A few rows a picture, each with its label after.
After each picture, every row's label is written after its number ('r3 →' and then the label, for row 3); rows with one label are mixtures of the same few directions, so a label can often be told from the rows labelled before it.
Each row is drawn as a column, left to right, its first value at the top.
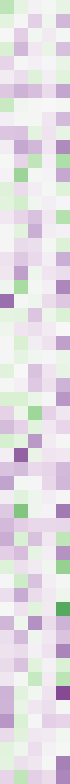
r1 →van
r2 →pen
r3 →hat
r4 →van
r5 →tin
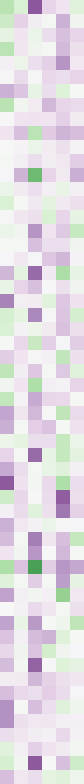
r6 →van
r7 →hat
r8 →hat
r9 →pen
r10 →van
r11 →hat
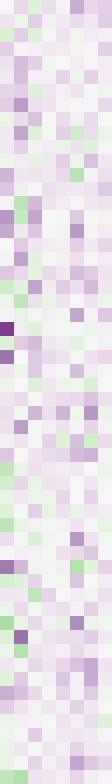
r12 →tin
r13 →pen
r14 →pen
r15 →van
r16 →hat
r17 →hat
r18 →hat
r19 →van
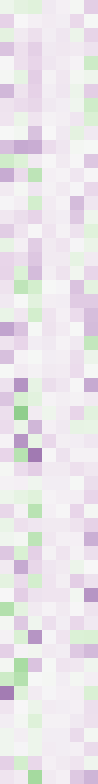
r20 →tin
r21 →hat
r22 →pen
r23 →hat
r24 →pen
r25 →pen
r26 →pen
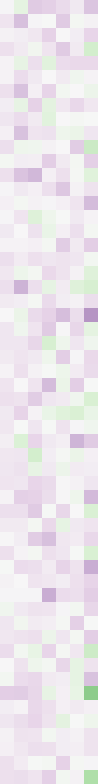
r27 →tin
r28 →hat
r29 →pen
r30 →pen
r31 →van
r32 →hat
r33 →tin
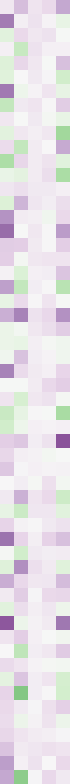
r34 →hat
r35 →tin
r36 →van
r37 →pen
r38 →hat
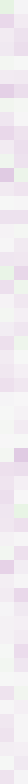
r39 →hat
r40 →pen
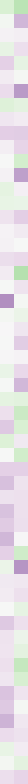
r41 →van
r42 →hat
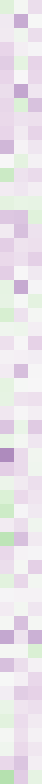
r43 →pen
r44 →hat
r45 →pen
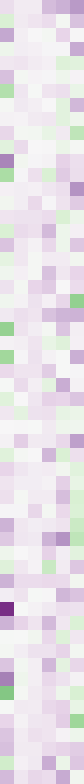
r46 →tin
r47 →hat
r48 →pen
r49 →hat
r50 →pen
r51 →van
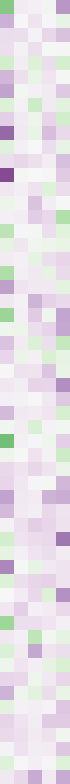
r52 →hat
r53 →tin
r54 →pen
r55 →van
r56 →pen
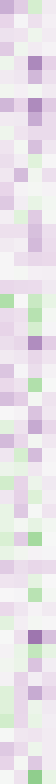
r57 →van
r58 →pen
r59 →pen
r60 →pen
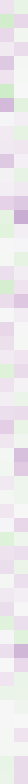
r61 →hat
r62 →pen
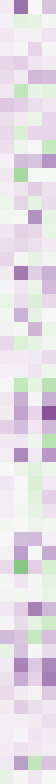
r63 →pen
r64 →hat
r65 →tin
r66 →hat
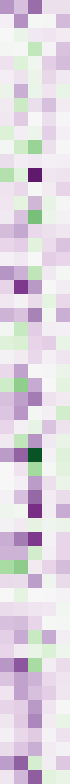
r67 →hat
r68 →hat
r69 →pen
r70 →pen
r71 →van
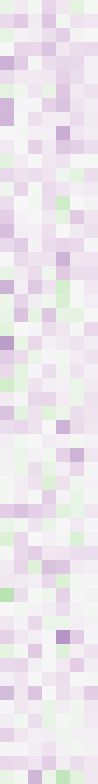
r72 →pen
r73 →van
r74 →tin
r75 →van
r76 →pen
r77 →pen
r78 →tin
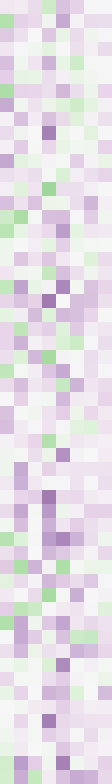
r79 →hat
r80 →tin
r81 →tin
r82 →van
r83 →hat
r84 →pen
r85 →pen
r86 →tin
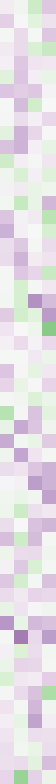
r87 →hat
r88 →pen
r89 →van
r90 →tin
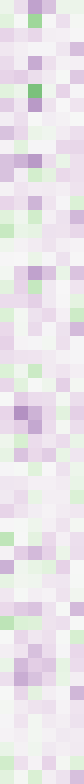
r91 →hat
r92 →hat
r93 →hat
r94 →hat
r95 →hat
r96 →tin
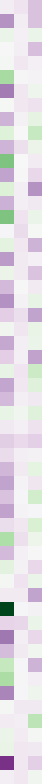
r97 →tin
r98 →hat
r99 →van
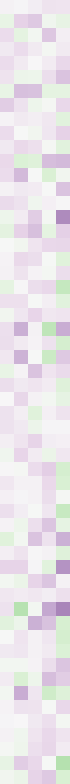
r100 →hat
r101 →tin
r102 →hat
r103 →tin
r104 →tin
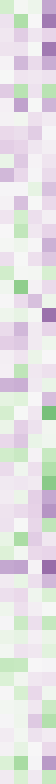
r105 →hat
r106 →hat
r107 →van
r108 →van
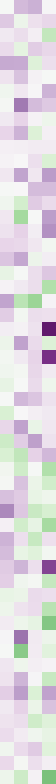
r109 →van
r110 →pen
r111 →van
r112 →tin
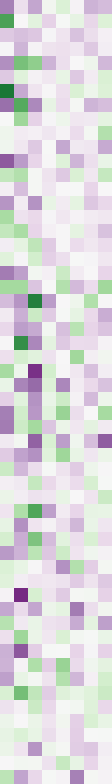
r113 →hat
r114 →pen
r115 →van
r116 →van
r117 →hat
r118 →tin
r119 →van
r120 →hat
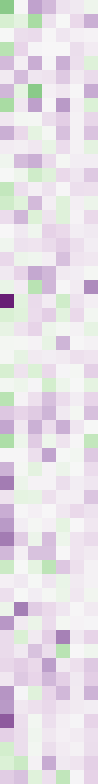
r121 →van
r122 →tin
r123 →hat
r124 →hat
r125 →pen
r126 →van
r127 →hat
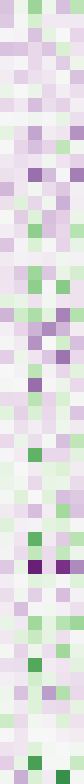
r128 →van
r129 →tin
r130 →hat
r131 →tin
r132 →tin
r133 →hat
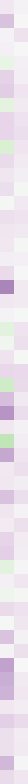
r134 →hat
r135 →van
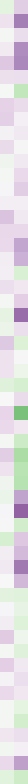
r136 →pen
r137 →van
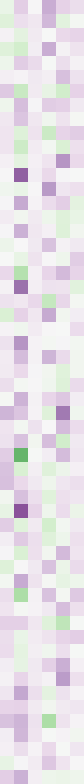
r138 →van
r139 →pen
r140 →van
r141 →van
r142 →hat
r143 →pen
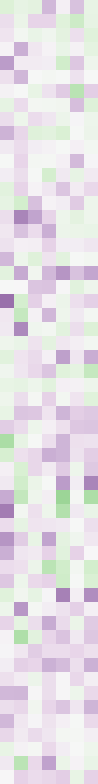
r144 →van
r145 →tin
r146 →pen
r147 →hat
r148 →van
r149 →hat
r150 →van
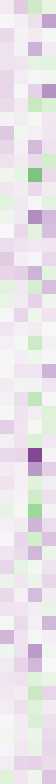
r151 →pen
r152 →hat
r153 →pen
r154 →hat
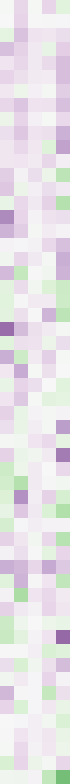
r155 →tin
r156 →van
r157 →hat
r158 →tin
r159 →pen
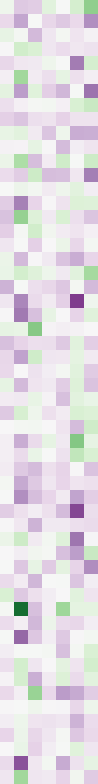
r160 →pen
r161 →tin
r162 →tin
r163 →hat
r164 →tin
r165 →van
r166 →hat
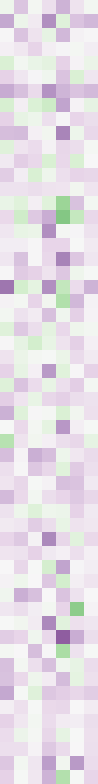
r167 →hat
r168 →pen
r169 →pen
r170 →hat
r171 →pen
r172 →tin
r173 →hat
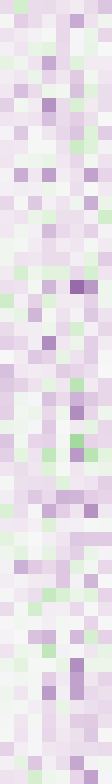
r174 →van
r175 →hat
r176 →tin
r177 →pen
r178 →van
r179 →hat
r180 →pen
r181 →pen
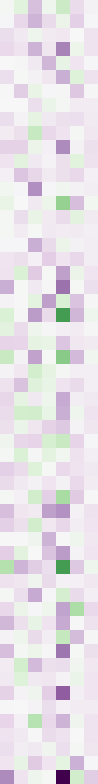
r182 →tin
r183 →hat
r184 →van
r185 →van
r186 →tin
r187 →tin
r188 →tin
